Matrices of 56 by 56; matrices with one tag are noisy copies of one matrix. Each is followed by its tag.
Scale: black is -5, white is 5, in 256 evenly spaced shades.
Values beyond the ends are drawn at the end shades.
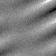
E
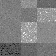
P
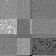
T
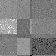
T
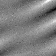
E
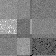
T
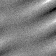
E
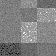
P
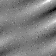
E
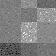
P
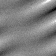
E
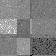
T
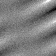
E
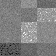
P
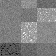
P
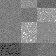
P
